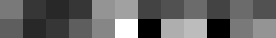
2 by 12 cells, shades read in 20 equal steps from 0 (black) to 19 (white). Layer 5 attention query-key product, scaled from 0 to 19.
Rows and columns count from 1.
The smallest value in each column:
7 3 3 4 10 12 0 6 8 0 8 6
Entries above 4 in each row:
9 8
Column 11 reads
8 9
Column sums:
16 7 7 11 21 31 5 19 22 5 17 17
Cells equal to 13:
1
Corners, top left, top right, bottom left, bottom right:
9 6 7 11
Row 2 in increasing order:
0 0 3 4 7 7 9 10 11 13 14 19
